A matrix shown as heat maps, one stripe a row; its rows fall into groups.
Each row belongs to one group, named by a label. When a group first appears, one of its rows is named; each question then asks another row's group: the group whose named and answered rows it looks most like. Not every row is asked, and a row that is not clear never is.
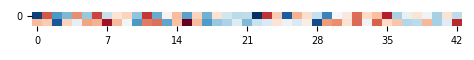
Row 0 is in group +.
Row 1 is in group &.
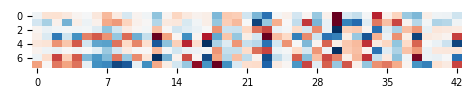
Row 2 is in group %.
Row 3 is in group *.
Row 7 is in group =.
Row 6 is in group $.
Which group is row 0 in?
&
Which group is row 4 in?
$
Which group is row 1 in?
&
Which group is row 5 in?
%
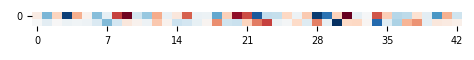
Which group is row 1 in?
%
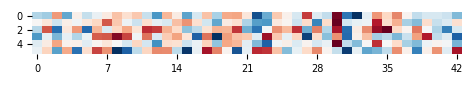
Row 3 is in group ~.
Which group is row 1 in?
&
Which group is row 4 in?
&
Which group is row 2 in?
+
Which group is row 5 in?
*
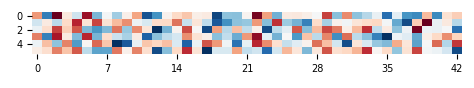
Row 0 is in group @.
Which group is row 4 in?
*
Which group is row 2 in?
$
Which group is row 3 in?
@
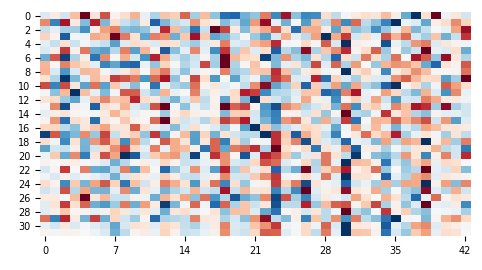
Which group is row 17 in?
+
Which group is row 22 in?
$
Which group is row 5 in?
$
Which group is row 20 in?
*
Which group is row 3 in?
&
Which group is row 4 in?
%
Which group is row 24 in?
*
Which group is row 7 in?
=
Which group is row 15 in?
+
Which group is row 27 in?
$
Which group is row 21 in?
%
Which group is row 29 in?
@
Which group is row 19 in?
~
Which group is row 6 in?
+
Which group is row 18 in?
*
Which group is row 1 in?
@
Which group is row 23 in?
%
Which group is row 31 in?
%
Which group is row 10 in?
@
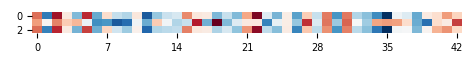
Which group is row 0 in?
@
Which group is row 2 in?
@
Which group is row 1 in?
=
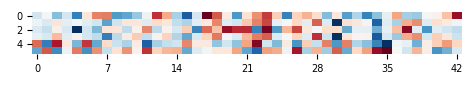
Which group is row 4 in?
@
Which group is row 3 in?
%
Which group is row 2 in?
~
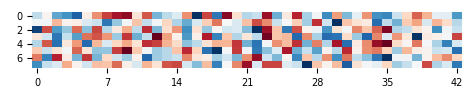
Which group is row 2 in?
+
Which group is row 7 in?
~
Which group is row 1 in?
%
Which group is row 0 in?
~
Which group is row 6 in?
@
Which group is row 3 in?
*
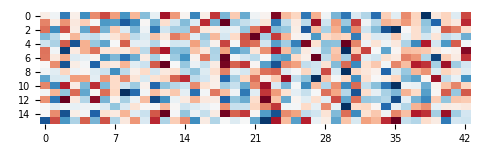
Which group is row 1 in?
=
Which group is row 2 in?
@
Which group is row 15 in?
+
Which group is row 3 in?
~
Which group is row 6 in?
=
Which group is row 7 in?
+
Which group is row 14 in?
+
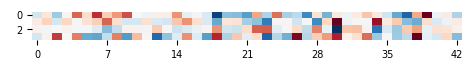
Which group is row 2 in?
%
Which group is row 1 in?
&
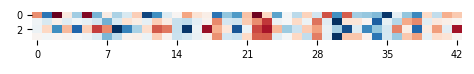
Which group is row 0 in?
@
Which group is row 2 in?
*
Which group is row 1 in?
%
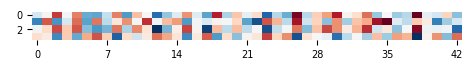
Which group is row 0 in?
$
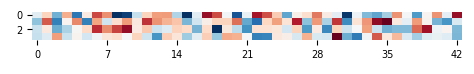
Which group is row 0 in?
*
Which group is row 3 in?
&
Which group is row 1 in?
+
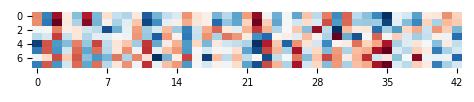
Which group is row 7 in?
+
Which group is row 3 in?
&
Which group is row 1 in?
@
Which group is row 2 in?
%
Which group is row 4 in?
+
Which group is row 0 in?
@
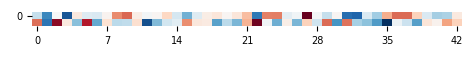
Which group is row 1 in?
@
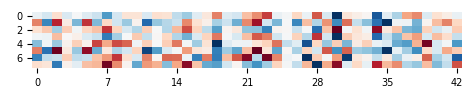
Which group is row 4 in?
~
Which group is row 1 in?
@
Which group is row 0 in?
%
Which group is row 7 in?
&
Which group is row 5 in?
@
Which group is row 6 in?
~
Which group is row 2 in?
&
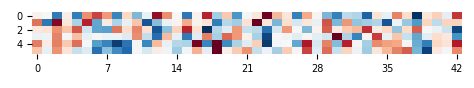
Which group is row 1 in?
@
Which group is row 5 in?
=
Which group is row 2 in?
$
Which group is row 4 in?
=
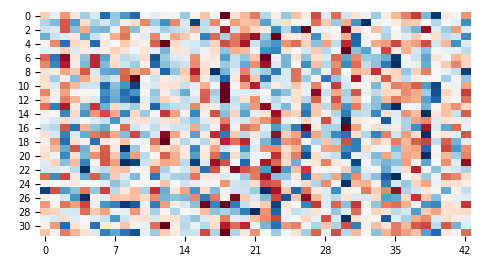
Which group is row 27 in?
=
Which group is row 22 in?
~
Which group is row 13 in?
@
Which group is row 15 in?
%
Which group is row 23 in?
@
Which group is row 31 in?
=
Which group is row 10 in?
=
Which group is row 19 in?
*
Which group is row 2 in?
$
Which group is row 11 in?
=
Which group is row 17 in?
*
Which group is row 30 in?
+
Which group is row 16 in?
$
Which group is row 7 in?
@
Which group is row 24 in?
%
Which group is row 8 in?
$
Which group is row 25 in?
+
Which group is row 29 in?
%
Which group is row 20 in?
*
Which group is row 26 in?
~
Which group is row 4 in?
+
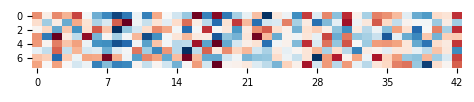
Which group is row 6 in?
&
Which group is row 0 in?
=
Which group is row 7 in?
=
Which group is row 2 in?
*
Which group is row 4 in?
=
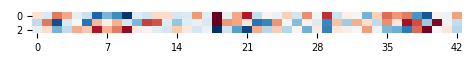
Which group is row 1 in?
+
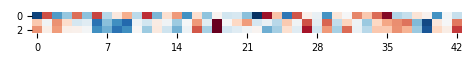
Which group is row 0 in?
+
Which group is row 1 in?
=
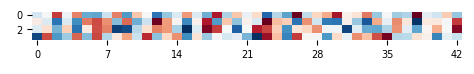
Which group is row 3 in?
+
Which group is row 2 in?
*
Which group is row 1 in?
*
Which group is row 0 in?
$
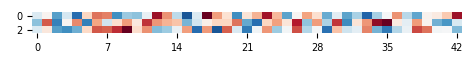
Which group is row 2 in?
~
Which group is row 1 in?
+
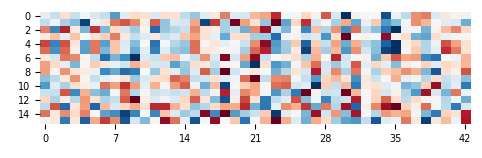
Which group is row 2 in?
@
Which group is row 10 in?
~
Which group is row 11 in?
$
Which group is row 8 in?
=
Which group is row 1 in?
~
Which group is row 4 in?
@
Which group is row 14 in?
=
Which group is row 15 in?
*
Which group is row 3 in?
&
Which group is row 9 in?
~
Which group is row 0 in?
%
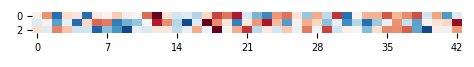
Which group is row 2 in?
=
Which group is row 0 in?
+
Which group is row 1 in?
*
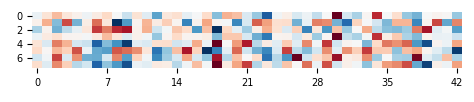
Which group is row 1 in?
*
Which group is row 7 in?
=
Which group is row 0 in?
&
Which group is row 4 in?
=
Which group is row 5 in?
$
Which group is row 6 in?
$
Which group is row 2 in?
~
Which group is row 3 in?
&
